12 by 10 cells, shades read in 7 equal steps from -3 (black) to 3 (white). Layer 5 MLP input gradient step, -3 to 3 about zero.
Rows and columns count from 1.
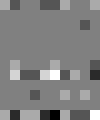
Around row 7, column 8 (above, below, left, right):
0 1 0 0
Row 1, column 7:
1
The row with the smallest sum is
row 12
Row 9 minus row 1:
-1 1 0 0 1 1 -1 0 0 -1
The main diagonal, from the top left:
1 0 0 0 0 0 0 1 0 0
